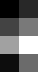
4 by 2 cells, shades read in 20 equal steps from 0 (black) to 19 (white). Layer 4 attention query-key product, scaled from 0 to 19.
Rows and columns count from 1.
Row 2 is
5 9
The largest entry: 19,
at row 3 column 2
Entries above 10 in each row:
0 0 2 0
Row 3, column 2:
19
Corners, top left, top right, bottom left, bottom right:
0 3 1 8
